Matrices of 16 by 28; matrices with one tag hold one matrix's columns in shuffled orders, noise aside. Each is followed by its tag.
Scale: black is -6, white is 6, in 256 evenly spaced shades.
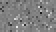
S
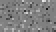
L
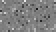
L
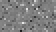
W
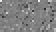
L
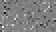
S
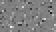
S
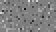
L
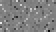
W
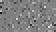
S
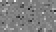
L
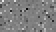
L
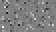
S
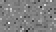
W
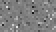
S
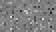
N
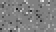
L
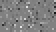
S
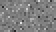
W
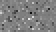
N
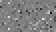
N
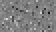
N
